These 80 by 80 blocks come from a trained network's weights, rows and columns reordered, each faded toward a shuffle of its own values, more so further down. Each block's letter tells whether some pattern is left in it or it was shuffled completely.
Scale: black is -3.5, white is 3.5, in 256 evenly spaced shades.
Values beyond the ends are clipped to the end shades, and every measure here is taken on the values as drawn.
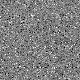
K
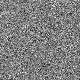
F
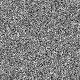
F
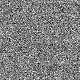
K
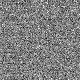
K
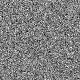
F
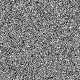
F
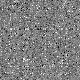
K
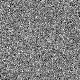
F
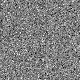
F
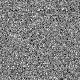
K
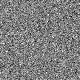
F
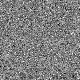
K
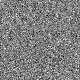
F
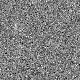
F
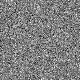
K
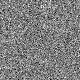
F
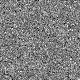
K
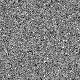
F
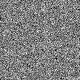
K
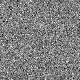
K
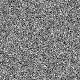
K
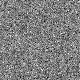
F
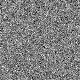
F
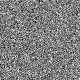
F
